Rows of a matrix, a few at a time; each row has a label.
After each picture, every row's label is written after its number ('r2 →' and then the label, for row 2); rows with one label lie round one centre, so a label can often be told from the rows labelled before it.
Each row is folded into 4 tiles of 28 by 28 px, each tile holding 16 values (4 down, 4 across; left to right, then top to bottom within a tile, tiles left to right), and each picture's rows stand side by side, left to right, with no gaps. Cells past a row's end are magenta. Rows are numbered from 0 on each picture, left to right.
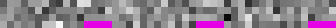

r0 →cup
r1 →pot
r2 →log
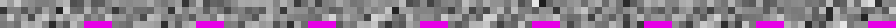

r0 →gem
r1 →gem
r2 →gem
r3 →gem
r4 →gem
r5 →pot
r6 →gem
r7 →cup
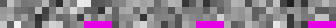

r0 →cup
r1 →gem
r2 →pot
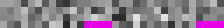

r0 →pot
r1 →log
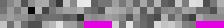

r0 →cup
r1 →cup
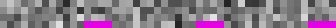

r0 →pot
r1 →pot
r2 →log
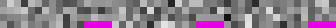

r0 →pot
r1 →cup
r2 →log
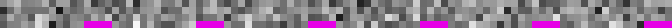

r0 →gem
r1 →log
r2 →log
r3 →log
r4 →gem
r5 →pot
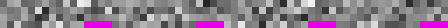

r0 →cup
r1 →gem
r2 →cup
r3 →gem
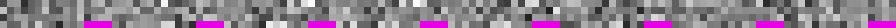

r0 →log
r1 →pot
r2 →cup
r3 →cup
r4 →cup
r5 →pot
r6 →gem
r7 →log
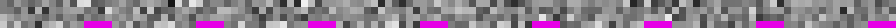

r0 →cup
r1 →cup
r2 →cup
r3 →pot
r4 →pot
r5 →gem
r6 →log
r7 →gem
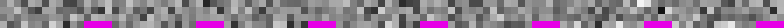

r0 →pot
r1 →gem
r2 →pot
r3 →pot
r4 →log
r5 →cup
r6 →cup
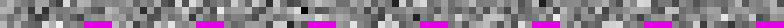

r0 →cup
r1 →cup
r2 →pot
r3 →cup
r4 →gem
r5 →cup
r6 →log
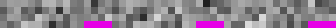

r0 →gem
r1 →gem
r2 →gem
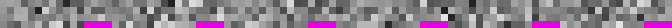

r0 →pot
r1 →cup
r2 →gem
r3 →gem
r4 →log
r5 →cup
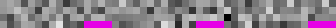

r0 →pot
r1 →pot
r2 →log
